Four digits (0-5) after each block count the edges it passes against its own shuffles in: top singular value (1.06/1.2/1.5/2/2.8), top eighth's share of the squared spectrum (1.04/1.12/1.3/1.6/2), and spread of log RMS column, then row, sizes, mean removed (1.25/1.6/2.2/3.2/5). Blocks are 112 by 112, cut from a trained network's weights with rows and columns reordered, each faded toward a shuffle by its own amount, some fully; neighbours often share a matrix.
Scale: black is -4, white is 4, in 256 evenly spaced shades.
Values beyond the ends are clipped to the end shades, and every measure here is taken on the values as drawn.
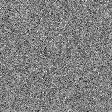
2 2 0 0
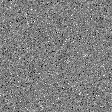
0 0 0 0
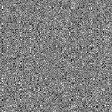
3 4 3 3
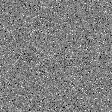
0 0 0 0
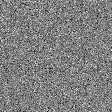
0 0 0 0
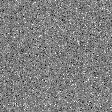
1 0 0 0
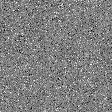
0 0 0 0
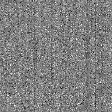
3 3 1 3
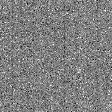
2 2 0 1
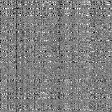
4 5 2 4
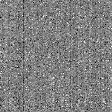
3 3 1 2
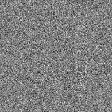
3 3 1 1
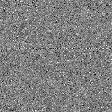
2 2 0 1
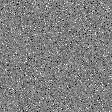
0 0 0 0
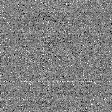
2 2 2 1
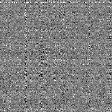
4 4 3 2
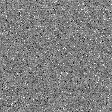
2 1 0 0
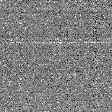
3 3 2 1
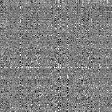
3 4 4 2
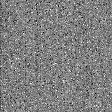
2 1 0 0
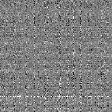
3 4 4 2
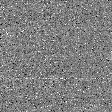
2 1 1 0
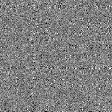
3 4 2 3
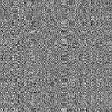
4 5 3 3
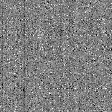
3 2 0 2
